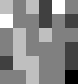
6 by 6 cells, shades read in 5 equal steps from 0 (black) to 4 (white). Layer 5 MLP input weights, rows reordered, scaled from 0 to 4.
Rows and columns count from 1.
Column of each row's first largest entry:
5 1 2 2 2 3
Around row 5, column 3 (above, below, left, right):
2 3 3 2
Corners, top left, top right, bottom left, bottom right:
3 2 2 0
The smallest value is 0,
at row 6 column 6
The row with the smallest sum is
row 6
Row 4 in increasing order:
1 2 2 2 2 3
